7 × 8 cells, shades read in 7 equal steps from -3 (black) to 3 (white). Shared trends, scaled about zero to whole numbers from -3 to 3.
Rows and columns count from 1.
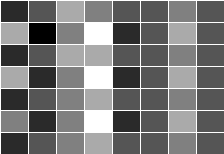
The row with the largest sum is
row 4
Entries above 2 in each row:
0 1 0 1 0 1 0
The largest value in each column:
1 -1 1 3 -1 -1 1 -1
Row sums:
-5 -2 -4 -1 -5 -2 -5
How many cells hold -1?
22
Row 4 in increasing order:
-2 -2 -1 -1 0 1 1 3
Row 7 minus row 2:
-3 2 0 -2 1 0 -1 0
